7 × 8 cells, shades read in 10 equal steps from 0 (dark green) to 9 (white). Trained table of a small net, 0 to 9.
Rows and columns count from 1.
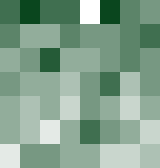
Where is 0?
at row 1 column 2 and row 1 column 6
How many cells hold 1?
1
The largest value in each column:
8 6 8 7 9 7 7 7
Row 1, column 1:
2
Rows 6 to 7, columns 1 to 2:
5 6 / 8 4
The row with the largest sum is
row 7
